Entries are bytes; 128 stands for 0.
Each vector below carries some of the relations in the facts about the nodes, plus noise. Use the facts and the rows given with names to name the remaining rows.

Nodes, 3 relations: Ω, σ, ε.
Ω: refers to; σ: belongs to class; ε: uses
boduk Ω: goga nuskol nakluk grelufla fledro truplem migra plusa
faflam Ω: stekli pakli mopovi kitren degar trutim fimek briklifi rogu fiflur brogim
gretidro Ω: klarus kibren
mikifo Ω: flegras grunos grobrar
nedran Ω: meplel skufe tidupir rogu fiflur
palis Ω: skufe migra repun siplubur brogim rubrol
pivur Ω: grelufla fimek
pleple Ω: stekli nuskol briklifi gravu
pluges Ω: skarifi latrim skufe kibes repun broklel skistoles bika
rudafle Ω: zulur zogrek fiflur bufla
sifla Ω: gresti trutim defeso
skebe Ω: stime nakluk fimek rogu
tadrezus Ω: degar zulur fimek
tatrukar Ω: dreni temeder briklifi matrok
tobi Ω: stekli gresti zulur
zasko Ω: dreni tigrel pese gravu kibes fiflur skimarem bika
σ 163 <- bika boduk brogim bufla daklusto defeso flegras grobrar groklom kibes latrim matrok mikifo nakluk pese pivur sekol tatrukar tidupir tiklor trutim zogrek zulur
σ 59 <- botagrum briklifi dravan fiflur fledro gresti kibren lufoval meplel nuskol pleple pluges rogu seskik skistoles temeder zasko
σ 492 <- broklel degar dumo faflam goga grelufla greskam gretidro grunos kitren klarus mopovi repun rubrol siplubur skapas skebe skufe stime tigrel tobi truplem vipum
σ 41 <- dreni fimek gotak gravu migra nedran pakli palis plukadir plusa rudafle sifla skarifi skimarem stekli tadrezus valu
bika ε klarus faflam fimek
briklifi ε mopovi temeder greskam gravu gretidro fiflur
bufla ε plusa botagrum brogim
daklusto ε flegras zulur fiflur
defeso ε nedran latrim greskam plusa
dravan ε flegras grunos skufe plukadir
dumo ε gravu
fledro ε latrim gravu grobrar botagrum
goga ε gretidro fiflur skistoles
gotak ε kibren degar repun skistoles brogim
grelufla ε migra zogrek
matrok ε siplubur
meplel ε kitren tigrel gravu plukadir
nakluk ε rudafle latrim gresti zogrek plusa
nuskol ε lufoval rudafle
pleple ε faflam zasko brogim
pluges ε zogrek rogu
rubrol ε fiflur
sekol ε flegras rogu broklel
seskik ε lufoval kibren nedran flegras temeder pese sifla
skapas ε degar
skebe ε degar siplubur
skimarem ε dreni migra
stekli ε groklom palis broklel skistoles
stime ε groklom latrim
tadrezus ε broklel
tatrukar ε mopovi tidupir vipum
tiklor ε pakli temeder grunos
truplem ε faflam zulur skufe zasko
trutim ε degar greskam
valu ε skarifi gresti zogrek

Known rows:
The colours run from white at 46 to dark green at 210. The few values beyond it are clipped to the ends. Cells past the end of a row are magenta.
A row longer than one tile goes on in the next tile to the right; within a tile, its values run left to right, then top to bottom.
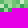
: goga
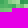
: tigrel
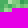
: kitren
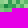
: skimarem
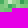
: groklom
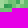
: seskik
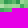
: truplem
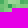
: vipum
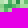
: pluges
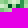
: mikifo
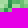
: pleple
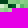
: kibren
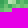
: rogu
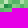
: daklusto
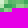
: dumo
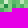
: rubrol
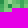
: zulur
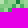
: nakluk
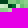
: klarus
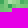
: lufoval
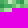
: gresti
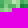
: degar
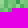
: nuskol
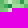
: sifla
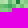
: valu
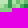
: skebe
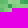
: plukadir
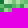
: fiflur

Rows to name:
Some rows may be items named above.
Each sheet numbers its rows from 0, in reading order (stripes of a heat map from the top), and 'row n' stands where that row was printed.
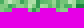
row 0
groklom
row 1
pleple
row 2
degar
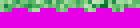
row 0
stekli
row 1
gresti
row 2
fimek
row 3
grobrar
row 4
skistoles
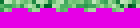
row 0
fiflur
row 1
grunos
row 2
gotak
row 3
gresti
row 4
flegras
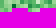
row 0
latrim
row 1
gresti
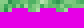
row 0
bika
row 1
siplubur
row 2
skufe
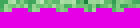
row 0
migra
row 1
migra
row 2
greskam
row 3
skistoles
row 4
tidupir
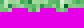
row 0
nedran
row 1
skistoles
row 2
rudafle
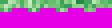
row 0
plusa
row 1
fledro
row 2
gravu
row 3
rogu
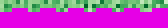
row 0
sekol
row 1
sekol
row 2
zasko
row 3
zogrek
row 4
briklifi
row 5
defeso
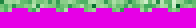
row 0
skistoles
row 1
faflam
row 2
skarifi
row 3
tobi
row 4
stime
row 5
pluges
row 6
rudafle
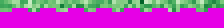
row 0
dreni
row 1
fledro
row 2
trutim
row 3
meplel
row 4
nakluk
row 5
fiflur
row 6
broklel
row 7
bufla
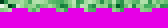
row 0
gretidro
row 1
palis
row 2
temeder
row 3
tadrezus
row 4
matrok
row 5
skapas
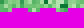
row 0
brogim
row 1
grelufla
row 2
tatrukar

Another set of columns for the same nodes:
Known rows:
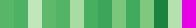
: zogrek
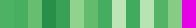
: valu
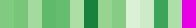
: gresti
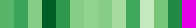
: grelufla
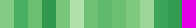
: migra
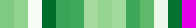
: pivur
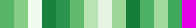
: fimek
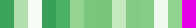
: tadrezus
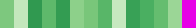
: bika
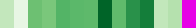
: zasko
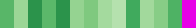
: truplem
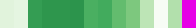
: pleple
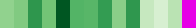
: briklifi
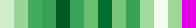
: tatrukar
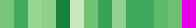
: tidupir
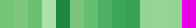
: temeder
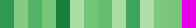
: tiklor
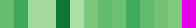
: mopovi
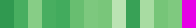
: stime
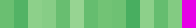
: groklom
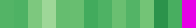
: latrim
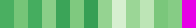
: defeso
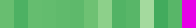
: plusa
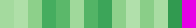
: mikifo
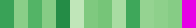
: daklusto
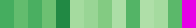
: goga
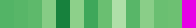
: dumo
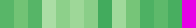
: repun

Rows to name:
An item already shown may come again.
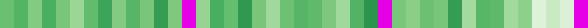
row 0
skarifi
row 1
migra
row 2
stekli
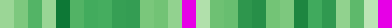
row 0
gravu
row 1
dreni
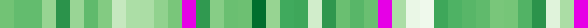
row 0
trutim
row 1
meplel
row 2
faflam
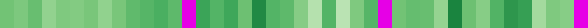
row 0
brogim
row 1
fledro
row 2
temeder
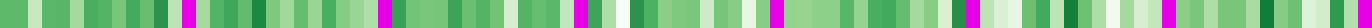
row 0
zogrek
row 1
matrok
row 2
bufla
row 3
tadrezus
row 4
gretidro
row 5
tobi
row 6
gresti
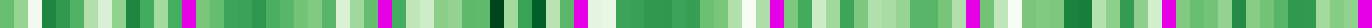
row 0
fimek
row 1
nuskol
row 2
nedran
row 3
pleple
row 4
degar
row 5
rudafle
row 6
temeder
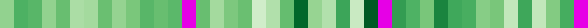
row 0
siplubur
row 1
palis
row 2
nakluk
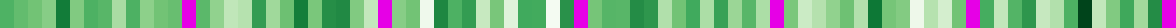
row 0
dumo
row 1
fiflur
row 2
skebe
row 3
skimarem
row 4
sifla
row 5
pluges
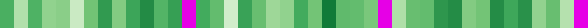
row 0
skufe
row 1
rogu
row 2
dreni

